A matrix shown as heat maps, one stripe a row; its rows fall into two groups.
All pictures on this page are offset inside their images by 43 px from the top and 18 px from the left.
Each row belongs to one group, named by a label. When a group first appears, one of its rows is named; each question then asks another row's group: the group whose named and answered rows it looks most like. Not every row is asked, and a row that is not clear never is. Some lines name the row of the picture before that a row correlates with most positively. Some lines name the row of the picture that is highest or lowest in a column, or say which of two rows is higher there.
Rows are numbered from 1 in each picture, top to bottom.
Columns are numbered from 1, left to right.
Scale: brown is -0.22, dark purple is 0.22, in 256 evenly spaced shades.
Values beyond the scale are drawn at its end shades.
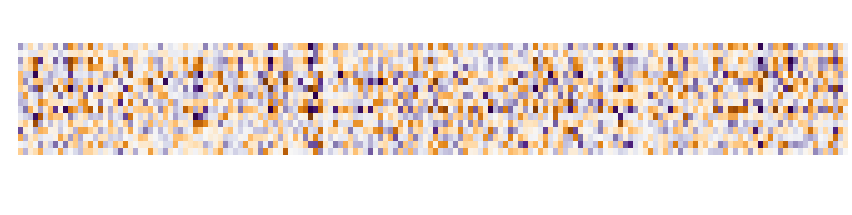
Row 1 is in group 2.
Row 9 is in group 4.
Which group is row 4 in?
2
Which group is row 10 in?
2
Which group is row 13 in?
4
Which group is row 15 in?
2
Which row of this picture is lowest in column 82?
5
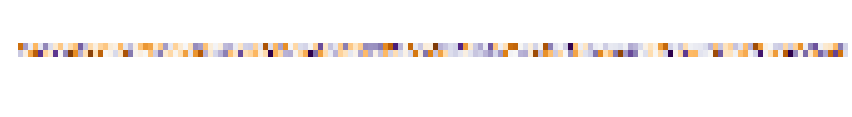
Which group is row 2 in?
2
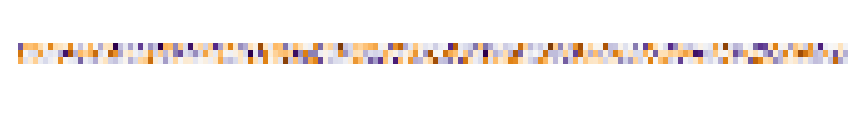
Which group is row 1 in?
2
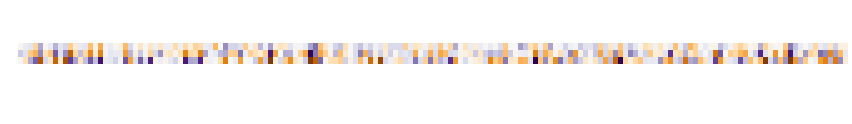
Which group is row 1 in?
2
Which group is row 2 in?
2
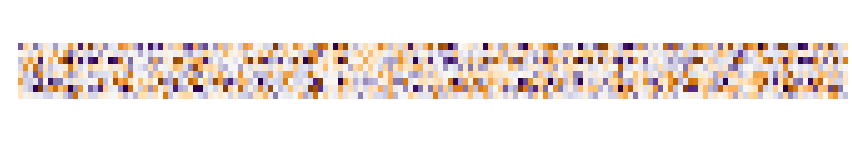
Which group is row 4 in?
2
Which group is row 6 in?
2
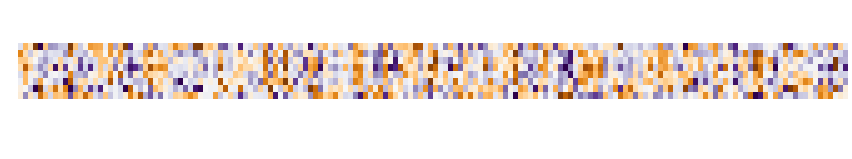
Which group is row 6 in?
4
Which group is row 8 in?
4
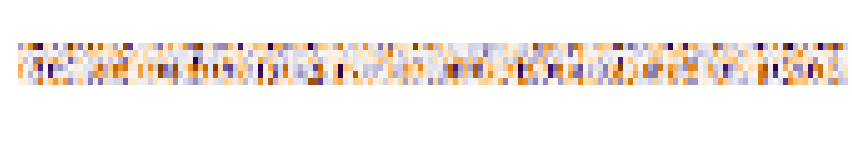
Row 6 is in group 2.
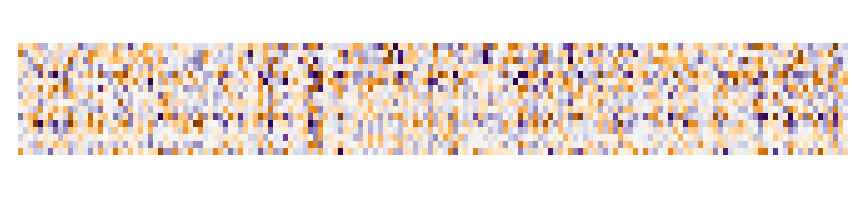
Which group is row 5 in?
2
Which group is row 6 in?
4
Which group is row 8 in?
2
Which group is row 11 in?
2
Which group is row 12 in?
2
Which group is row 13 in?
2
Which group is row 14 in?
4
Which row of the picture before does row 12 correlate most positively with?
1
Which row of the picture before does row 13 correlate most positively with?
1
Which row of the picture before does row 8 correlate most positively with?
1
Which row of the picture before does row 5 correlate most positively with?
4
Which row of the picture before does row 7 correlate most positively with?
6
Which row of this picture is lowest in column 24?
6
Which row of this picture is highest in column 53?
1
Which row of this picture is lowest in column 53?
11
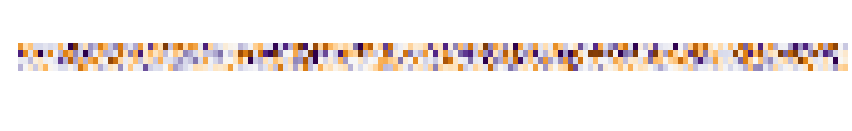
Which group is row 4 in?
4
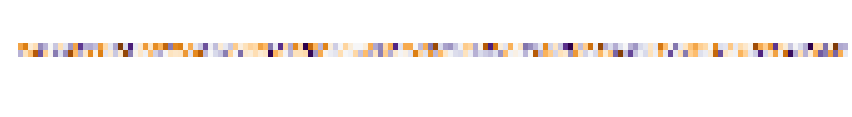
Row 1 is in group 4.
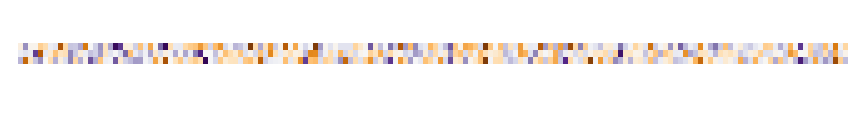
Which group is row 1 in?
4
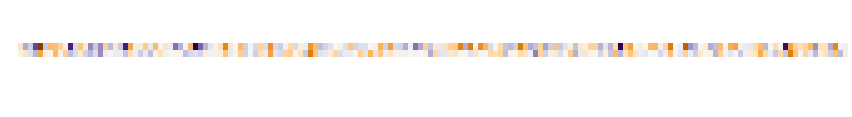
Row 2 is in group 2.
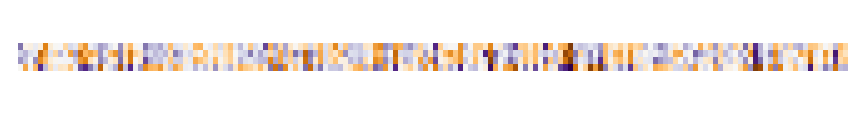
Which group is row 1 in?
4
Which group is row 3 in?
4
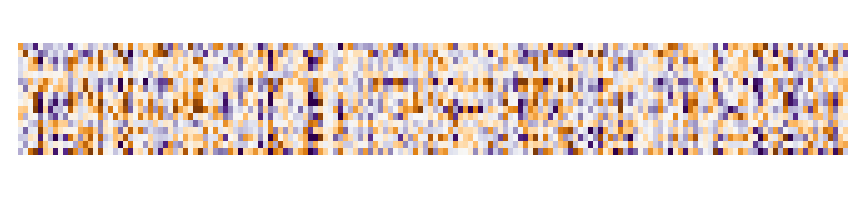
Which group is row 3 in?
2
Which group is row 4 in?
2
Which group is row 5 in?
4
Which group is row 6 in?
4
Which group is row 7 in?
4
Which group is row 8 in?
2
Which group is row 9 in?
2
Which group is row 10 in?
2
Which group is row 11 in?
2
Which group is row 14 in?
2
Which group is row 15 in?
4
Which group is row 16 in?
2
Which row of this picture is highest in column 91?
10
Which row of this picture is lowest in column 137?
6
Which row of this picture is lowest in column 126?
1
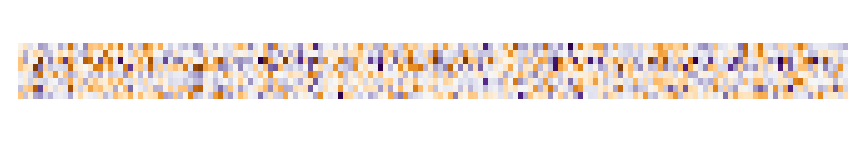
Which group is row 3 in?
4
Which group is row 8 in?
2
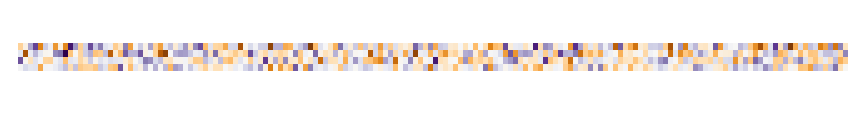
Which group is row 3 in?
4
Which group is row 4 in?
4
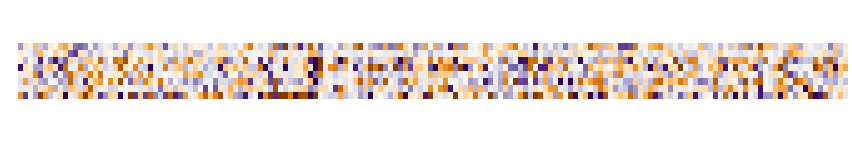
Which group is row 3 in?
2
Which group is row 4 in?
4
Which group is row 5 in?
2
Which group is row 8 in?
4
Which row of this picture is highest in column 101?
3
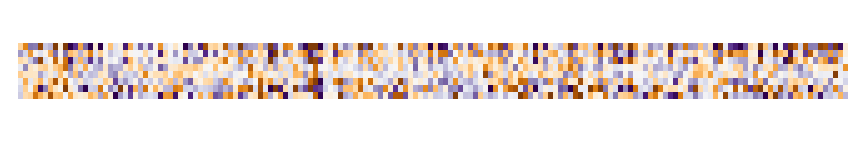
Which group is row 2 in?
2
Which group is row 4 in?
4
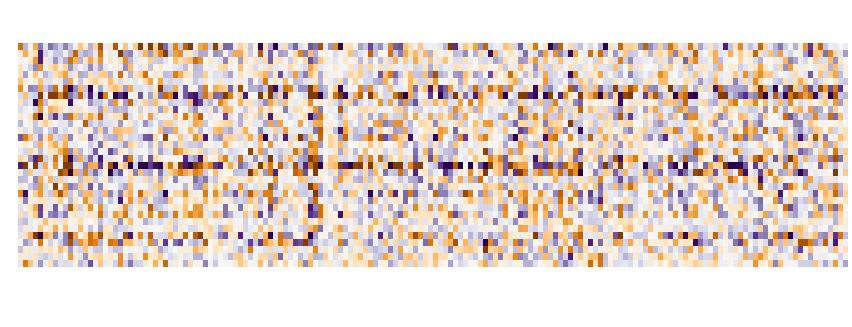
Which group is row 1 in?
2
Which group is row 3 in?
2
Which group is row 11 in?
2
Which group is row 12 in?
4
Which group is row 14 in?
4
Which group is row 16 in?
4
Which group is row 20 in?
2
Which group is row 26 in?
4
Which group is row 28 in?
2
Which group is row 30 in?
4
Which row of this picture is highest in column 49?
1
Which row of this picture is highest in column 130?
14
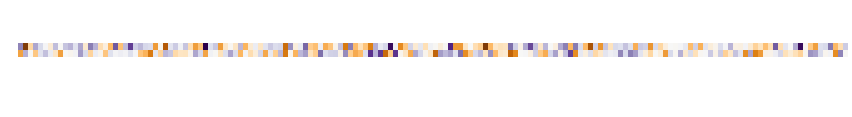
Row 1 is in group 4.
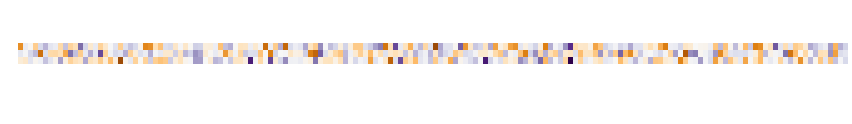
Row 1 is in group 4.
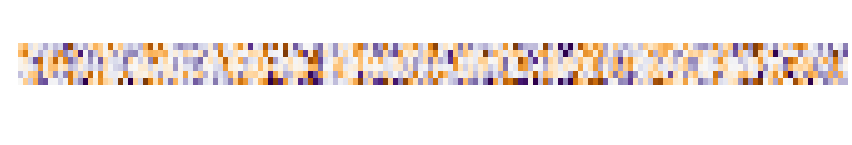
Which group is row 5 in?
2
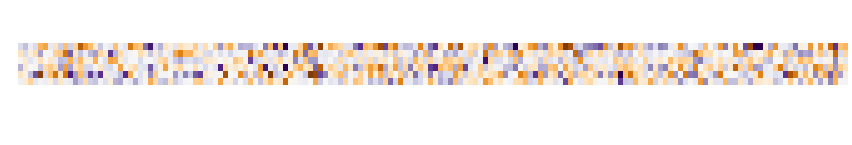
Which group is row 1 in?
4
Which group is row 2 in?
4
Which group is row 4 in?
4
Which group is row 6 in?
4
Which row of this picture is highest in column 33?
3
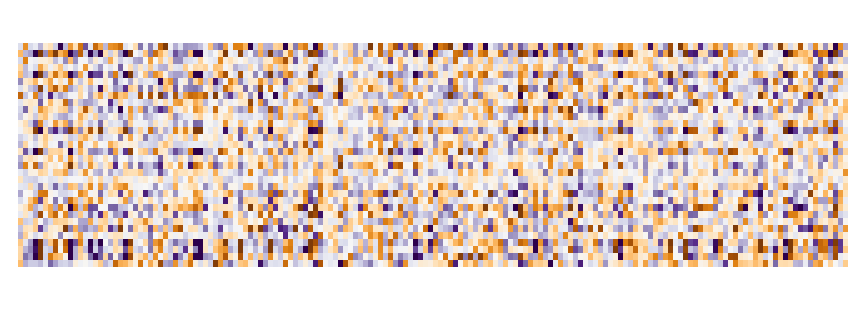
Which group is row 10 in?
4
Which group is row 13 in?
2
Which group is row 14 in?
4
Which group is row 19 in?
4
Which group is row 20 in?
2
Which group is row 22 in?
4
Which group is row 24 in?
4
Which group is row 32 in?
2
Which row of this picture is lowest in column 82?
27
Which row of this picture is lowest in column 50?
26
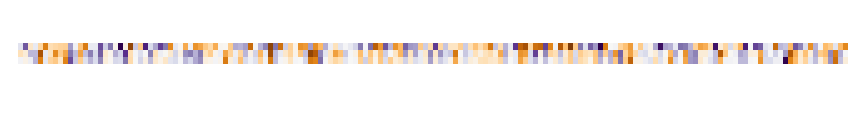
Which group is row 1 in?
4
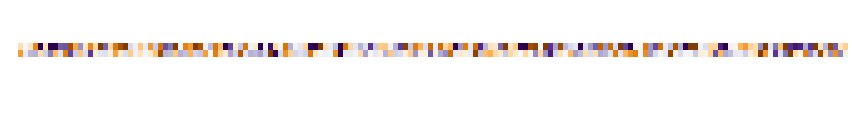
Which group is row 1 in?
2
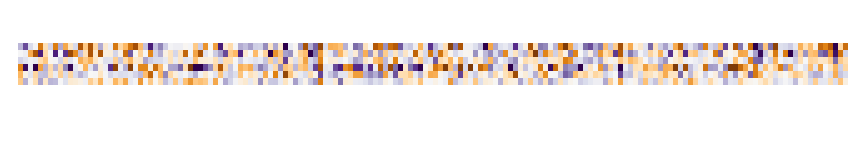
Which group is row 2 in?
2
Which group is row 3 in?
4
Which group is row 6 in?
2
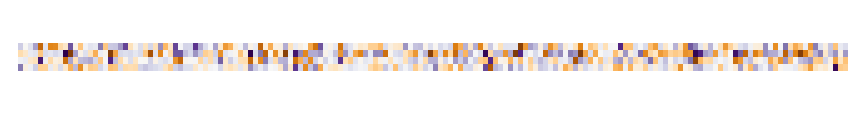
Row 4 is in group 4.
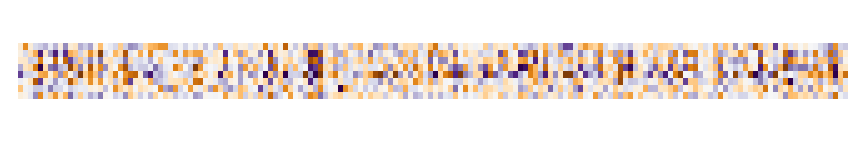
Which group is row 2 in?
2
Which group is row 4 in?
2
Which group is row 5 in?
4
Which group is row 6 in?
2
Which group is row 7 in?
2
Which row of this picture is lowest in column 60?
3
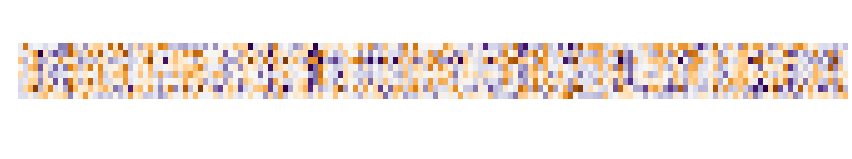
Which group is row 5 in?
2
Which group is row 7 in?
2
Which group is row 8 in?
4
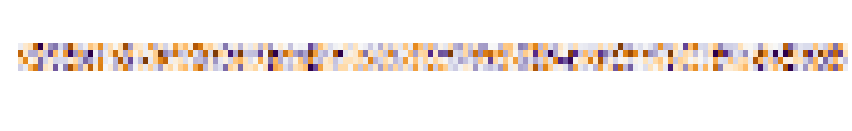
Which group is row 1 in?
2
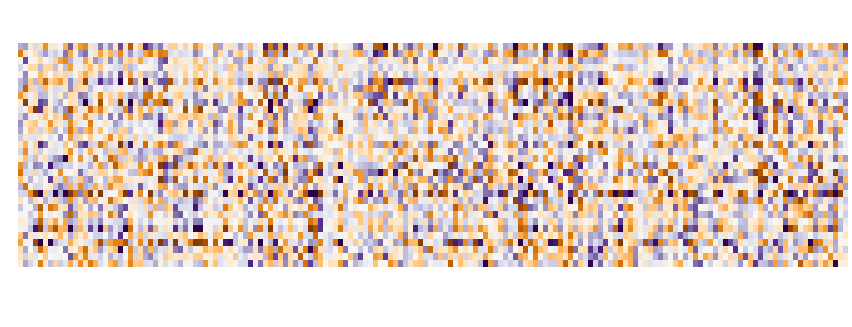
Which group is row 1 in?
4
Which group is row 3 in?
4
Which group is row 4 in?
2
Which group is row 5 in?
4
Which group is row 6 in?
4
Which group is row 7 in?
4
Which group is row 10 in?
2
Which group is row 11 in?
4
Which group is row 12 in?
2
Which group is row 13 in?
2
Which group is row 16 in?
2
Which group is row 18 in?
2
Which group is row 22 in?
2
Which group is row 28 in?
4
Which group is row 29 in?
2
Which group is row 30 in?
4
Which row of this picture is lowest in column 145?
22
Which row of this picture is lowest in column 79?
19
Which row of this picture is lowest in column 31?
6
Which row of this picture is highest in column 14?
9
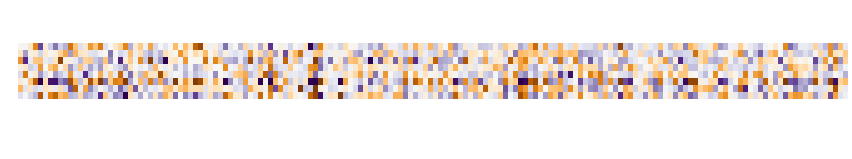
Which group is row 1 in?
2
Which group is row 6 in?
2
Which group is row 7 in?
4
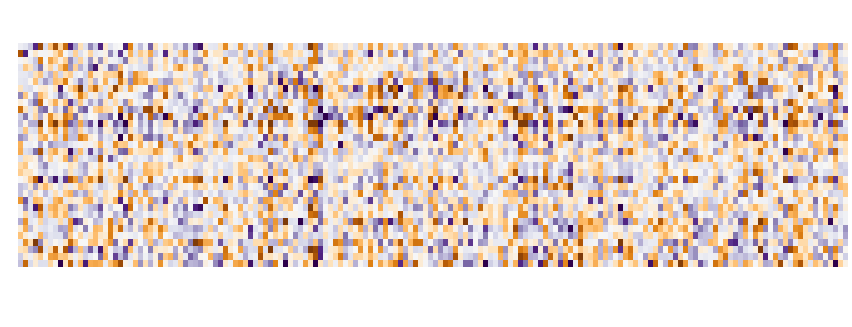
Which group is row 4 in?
4
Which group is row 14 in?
4
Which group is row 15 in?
2
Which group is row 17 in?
4
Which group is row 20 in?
2
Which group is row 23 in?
4
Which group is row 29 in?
2
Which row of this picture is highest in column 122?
26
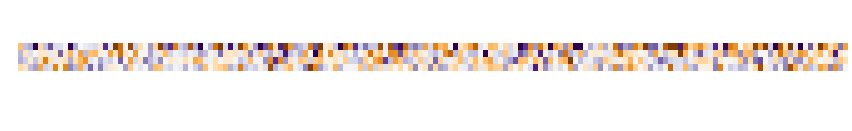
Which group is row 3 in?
4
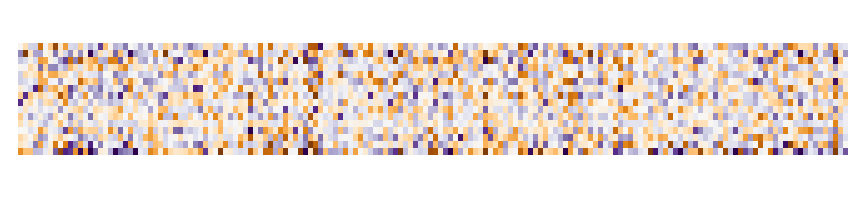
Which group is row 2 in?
4
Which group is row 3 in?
4
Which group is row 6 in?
4
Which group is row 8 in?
4
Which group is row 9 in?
4
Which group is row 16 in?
4
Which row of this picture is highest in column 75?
2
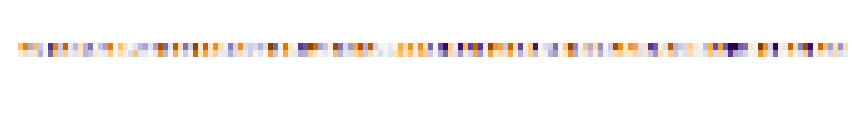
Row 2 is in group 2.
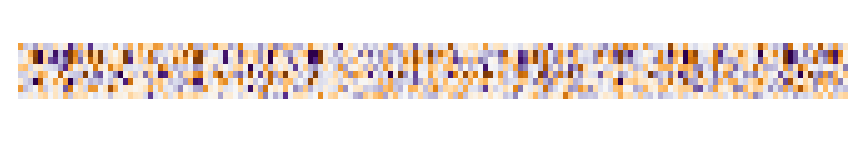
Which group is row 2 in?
2
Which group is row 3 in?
2
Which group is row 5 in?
4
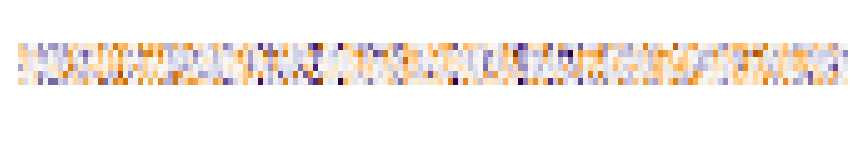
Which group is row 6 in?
2
